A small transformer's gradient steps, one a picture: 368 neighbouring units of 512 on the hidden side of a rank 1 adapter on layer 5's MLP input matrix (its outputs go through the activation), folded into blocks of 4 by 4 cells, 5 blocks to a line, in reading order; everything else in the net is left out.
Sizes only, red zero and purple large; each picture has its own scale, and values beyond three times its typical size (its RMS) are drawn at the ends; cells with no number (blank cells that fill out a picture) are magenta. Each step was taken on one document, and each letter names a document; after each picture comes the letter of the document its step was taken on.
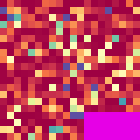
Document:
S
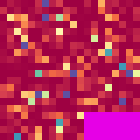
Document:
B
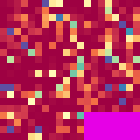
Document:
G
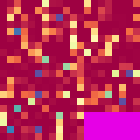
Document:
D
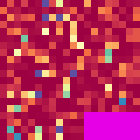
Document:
B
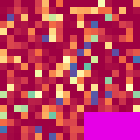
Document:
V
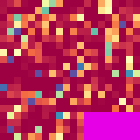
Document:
G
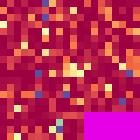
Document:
B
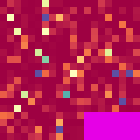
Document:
D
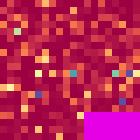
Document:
B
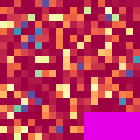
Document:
S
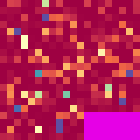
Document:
D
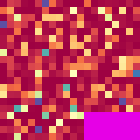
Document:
S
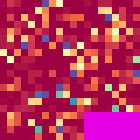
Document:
G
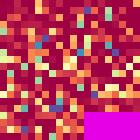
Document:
V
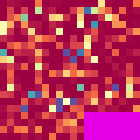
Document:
V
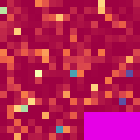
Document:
S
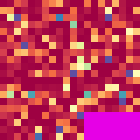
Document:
B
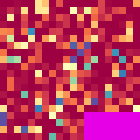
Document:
V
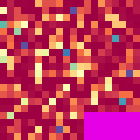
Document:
S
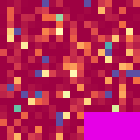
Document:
D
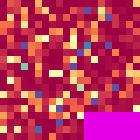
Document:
V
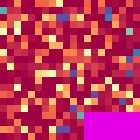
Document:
S
